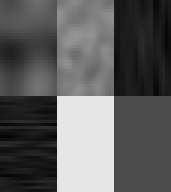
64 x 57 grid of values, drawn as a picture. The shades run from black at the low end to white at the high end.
It is made of 2 by 3 panels. Panel 1,1: low, smooth. Panel 1,2: middling, blotchy, faint in contrast. Panel 1,3: very low, streaked downward, faint in contrast. Panel 2,1: very low, streaked across, faint in contrast. Panel 2,2: very high, flat. Panel 2,3: low, flat.
